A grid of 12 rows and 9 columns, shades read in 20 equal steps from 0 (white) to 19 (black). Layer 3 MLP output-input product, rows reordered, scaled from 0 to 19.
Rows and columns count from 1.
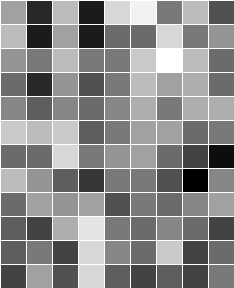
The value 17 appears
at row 1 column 4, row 2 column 2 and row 2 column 4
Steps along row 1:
up down up down down up down up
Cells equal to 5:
8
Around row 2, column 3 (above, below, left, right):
5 5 17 17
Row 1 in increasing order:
1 3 5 5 7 10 13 16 17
